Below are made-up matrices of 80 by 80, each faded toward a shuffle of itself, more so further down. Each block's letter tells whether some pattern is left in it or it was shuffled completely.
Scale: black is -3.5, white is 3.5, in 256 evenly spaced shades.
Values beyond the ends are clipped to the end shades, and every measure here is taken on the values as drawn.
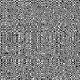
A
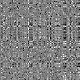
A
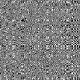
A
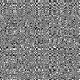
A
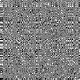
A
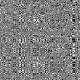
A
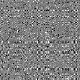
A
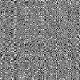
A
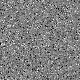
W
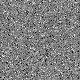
W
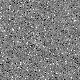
W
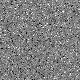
W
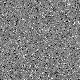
W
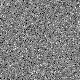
W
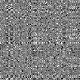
A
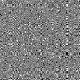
A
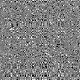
A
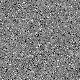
W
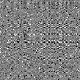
A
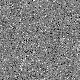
W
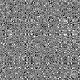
A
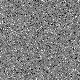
W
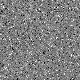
W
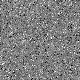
W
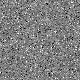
W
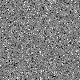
W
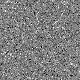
W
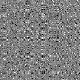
A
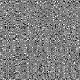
A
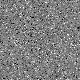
W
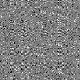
A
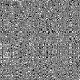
A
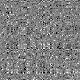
A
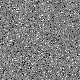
W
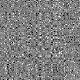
A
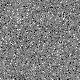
W
